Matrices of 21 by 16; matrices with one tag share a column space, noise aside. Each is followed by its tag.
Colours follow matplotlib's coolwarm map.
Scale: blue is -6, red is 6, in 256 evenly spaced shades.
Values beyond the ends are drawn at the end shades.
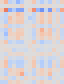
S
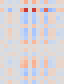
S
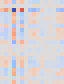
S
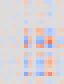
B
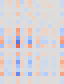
B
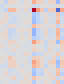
S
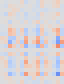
B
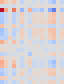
S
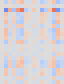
S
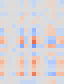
B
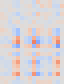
B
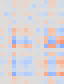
B
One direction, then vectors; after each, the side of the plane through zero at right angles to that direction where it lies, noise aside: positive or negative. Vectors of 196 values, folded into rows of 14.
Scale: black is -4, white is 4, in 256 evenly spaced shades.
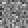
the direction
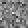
negative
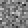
negative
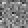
positive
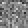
positive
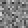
negative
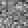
positive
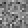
negative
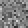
negative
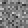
negative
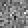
negative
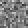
negative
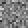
negative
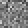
positive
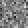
positive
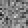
positive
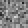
positive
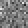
negative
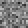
negative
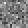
positive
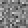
negative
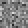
negative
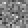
positive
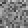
negative
